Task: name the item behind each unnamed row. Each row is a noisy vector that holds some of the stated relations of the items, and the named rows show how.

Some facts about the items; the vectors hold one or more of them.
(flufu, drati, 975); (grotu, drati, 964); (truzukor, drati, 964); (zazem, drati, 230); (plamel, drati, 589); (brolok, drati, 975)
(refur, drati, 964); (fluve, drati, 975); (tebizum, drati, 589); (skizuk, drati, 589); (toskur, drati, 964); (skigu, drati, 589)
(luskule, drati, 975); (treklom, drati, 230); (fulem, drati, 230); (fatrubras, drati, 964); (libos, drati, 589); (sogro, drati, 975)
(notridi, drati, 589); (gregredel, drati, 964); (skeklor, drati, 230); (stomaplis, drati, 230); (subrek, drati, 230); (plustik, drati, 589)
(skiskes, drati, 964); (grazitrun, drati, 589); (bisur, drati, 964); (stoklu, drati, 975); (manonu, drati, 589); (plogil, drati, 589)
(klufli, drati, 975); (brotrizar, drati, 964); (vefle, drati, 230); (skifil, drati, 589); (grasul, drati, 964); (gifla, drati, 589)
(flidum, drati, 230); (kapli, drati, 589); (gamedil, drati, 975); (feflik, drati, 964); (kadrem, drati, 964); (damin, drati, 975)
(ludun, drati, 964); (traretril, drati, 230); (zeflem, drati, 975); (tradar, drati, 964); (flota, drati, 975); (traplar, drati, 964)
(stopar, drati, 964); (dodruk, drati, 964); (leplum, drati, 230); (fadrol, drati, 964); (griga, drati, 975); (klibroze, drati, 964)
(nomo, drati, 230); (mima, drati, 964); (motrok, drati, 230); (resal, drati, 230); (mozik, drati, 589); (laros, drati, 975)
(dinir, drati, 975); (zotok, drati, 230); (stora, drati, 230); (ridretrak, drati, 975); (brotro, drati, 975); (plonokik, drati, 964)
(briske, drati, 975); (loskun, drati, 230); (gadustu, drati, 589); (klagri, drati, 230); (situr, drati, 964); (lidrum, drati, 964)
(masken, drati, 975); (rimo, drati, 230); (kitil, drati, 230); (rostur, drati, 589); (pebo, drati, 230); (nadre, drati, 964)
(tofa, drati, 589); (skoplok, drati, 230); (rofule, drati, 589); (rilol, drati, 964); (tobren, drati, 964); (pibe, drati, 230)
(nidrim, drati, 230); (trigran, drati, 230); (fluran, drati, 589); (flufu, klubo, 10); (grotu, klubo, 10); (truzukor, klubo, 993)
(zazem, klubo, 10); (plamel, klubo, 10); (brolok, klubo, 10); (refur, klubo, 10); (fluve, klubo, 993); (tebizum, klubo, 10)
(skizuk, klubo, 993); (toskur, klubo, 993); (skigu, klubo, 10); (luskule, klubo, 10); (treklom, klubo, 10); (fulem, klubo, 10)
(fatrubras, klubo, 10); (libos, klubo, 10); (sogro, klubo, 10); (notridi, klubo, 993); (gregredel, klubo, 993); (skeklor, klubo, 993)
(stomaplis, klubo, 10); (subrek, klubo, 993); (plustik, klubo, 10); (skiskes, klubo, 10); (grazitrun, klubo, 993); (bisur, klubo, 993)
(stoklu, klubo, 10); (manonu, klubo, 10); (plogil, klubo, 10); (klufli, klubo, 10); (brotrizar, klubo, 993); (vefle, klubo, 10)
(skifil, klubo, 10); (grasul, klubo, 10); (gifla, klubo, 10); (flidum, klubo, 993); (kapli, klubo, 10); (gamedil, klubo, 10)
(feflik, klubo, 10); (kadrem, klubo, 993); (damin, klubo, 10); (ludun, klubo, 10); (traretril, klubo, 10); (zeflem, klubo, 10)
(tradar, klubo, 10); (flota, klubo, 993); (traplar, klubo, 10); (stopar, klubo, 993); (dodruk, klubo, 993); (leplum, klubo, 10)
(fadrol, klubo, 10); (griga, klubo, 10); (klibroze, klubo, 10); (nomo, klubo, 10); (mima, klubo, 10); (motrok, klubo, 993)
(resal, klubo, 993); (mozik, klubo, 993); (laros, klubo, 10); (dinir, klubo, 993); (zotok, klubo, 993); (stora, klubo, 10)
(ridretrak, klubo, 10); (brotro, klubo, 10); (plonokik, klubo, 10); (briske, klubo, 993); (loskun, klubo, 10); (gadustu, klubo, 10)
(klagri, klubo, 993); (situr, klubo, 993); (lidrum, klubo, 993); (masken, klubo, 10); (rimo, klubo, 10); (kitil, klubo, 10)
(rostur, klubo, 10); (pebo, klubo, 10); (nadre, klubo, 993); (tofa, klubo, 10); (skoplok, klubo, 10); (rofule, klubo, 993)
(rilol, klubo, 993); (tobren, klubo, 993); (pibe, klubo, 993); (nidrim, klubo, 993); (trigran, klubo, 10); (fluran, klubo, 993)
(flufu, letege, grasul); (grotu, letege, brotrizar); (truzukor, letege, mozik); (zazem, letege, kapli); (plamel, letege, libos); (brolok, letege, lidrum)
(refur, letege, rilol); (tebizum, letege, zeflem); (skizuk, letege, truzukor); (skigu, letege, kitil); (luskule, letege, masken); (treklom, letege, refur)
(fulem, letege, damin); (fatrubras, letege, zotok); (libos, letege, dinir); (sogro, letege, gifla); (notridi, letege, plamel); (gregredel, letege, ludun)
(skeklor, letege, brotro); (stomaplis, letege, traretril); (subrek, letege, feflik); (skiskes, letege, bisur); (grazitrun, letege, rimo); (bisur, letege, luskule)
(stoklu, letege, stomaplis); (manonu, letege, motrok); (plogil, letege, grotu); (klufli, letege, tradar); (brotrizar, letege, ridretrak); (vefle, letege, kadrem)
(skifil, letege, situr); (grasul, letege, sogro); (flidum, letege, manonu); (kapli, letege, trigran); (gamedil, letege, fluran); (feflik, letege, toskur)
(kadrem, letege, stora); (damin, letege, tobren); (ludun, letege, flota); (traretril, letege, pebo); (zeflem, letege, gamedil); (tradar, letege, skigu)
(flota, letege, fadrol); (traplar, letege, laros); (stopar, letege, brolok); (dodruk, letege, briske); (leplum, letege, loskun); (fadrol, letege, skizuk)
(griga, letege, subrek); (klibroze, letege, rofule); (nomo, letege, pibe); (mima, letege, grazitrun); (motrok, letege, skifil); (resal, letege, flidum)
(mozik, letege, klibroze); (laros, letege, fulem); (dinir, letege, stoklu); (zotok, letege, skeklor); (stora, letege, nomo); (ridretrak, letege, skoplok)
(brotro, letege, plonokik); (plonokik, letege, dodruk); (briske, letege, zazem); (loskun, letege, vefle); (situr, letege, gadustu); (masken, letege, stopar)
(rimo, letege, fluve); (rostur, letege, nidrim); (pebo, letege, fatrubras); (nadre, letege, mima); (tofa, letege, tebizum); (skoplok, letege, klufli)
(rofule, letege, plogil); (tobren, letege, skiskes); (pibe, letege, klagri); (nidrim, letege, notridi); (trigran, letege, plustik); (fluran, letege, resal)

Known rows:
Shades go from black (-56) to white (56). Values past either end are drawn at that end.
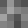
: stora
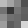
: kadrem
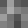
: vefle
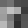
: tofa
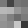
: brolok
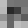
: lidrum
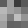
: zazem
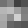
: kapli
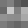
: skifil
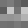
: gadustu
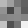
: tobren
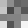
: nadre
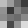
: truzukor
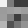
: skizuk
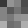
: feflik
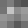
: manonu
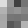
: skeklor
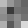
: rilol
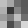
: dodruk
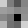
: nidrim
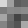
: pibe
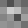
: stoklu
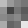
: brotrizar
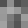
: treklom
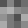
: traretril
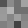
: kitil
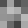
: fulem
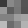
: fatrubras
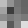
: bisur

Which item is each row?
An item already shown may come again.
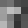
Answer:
tofa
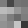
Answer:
brolok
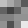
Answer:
situr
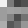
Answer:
mozik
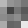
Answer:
brotrizar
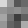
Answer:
resal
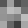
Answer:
fulem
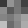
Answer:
klibroze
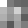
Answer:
briske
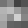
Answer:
kapli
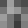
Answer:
leplum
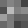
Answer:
gifla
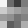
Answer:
grazitrun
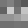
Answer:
gadustu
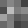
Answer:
gifla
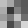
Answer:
dodruk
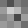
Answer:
stoklu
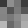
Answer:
klibroze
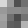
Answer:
subrek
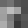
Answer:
tebizum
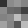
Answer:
tradar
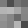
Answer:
masken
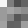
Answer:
rofule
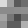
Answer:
flidum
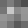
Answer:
manonu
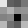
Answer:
notridi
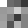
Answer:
flota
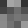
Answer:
grasul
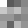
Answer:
fluve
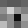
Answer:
rostur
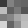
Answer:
mima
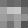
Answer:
brotro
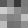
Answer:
rimo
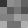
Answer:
grotu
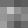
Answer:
plogil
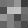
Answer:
flufu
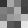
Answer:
traplar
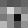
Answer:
rostur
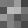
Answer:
sogro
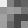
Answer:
fluran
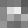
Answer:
laros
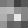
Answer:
plustik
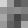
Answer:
resal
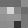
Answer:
skigu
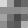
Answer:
flidum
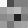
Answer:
dinir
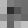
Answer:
stopar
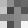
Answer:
nadre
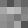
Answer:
luskule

